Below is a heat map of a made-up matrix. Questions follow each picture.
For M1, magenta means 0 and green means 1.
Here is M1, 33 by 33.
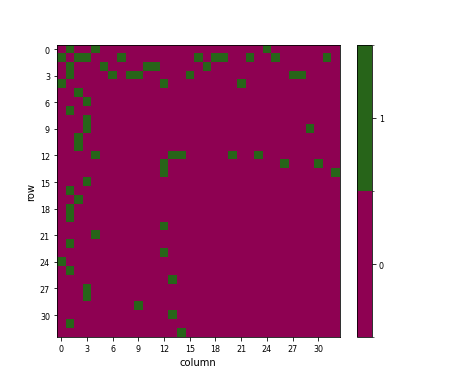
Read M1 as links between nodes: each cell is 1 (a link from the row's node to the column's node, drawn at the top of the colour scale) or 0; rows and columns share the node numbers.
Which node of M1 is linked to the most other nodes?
node 1
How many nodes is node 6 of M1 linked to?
1
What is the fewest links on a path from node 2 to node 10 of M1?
1
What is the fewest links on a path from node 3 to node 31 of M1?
2
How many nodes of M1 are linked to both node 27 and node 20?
0
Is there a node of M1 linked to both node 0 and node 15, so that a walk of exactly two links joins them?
no
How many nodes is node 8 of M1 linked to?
1
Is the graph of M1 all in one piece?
yes
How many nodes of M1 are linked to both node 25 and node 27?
0
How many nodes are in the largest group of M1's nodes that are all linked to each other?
2
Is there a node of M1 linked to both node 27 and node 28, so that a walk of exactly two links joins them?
yes
